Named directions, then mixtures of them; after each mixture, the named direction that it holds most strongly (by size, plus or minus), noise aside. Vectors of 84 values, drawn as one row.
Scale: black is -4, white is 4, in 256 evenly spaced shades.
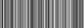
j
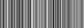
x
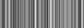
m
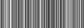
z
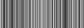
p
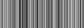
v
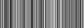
z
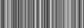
m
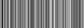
j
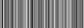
j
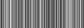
z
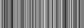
p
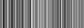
x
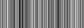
v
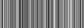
v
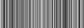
p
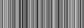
v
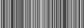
p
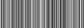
z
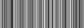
j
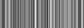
m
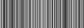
p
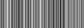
z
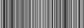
p
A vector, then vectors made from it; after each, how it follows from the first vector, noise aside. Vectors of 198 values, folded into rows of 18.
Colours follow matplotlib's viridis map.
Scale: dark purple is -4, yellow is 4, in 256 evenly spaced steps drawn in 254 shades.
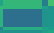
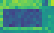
scaled up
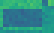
copied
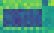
scaled up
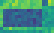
scaled up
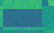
copied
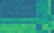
wrapped around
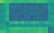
wrapped around
